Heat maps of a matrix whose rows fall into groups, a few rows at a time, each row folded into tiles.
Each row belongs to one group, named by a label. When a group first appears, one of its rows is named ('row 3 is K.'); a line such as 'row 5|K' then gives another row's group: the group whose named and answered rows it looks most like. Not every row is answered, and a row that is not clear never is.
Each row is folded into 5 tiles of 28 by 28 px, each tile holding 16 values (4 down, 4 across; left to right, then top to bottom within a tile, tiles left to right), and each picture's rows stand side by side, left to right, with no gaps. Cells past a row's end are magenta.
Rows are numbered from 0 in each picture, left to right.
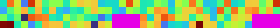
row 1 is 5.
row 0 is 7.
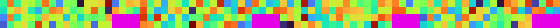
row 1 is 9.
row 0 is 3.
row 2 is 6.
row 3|3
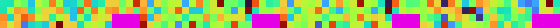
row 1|9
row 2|9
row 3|7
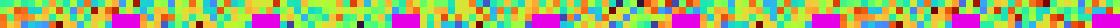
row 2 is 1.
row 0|5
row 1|5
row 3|5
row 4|3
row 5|5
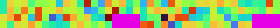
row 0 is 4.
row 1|7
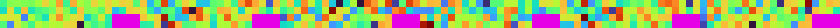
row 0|1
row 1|6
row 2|3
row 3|7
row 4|6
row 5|3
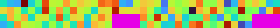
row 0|6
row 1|9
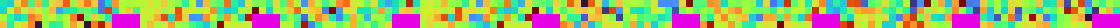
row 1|4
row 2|7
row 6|4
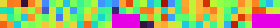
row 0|7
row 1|6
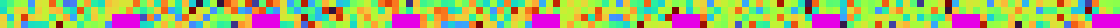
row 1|3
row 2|6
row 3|5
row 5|9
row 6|3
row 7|9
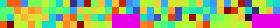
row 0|4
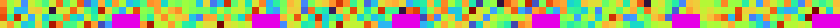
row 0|9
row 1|4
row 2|9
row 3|3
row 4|1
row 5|4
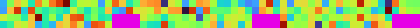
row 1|7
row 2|9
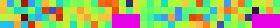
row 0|6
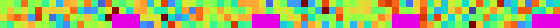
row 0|4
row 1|6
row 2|6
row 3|9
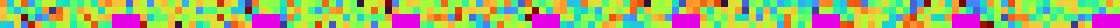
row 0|6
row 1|9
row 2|3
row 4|1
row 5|7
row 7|7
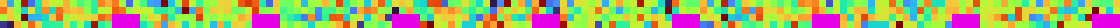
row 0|6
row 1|6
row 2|1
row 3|4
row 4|9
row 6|5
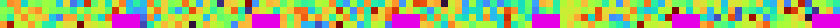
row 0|4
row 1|3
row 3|7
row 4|4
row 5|1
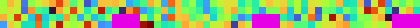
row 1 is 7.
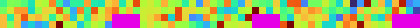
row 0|5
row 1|4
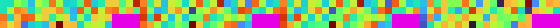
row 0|5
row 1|9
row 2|9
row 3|3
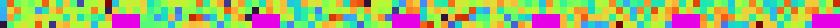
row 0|3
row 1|1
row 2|1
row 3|7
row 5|5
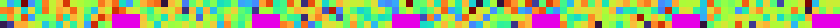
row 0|6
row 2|7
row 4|9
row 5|3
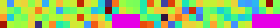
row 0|9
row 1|7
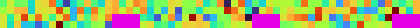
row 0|5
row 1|1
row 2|4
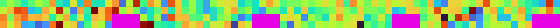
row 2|1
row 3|7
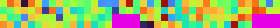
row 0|7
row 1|6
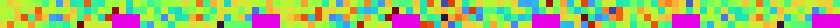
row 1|1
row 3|7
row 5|1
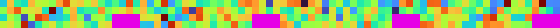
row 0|7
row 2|7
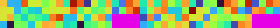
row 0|1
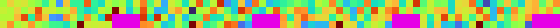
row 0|4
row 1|9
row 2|5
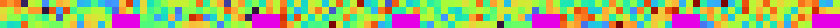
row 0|7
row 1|1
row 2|9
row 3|1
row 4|5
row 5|6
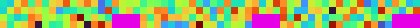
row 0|9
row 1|5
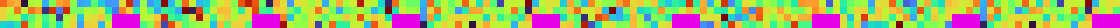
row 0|7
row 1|6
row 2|9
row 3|3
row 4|7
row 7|3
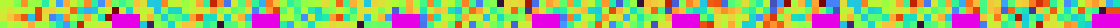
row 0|4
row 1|1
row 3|3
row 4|3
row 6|1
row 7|9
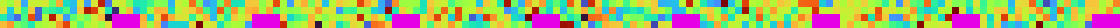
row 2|9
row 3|4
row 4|7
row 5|6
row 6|4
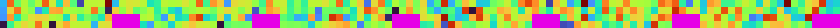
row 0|3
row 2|1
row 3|6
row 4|6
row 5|4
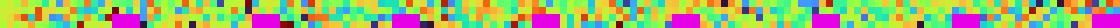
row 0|4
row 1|3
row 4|5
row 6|1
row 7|3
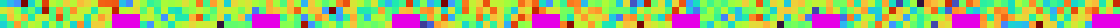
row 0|6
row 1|1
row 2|7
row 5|1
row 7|5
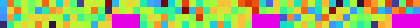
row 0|3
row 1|6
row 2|3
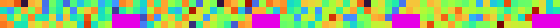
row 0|7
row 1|3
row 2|1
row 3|4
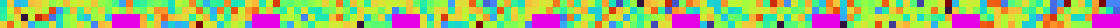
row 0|7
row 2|1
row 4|3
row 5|1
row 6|3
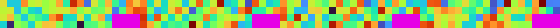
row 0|1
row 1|9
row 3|4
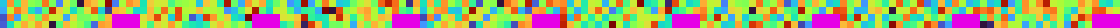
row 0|3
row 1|4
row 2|6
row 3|3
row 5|9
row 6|9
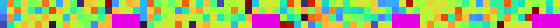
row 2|7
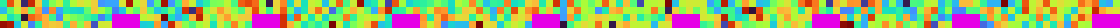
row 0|7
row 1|6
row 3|5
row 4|3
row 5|6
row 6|7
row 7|6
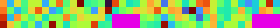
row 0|9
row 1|7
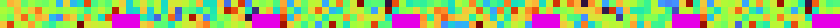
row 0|4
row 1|1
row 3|5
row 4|7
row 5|9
